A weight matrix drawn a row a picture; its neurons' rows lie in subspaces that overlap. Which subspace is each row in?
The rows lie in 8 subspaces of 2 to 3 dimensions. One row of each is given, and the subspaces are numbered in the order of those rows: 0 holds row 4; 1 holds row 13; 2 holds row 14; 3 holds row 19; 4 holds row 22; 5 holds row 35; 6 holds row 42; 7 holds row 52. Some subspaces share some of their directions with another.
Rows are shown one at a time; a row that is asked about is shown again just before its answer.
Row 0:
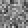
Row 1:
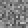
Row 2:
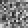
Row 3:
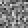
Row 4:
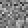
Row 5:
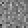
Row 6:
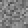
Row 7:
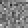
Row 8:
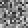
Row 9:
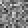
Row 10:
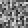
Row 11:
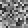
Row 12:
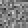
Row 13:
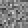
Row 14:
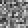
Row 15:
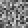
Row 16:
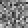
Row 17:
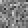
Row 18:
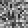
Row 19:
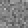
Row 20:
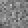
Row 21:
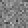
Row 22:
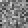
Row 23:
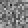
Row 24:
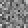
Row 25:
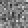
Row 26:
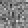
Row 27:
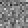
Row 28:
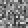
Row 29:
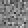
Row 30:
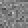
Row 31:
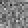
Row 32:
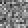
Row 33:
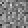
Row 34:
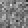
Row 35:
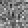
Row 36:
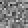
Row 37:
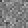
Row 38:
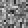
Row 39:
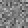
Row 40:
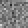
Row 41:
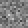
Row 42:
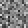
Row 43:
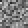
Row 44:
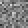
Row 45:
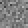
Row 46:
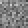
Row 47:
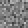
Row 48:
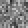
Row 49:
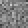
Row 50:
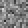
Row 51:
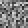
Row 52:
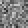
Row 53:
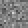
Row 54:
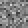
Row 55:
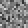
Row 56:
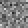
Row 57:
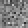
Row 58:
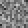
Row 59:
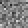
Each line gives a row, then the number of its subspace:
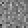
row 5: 6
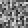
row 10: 7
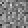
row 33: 6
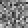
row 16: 2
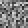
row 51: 0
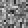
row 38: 1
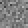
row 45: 4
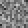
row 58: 6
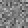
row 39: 0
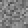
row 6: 4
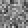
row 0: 7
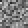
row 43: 4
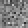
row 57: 3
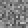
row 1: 2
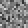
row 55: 6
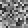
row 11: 0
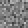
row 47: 3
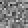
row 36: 4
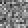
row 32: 2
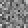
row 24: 6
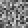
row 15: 2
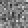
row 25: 5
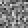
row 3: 3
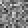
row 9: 7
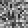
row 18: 5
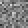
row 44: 7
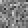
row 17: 6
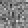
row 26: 5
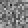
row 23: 2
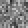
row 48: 7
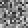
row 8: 6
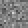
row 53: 1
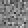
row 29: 3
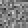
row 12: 1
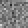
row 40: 4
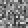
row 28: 2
